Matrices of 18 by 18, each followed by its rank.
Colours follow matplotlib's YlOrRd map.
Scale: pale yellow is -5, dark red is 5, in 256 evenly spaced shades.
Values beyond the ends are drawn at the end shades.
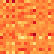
three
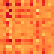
three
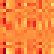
two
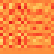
two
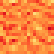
three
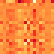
two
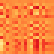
two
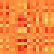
two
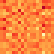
three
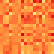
three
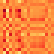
two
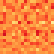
three
